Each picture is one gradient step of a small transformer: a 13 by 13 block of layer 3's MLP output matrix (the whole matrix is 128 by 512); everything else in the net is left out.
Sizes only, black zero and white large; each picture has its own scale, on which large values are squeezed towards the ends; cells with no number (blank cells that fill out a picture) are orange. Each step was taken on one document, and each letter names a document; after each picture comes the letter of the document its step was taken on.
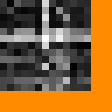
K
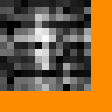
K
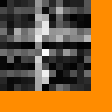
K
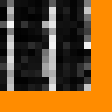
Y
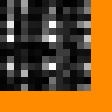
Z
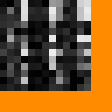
Z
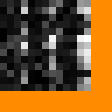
Z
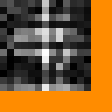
K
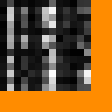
Y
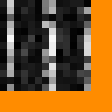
Y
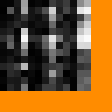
Z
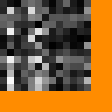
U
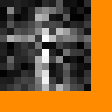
K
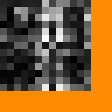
K
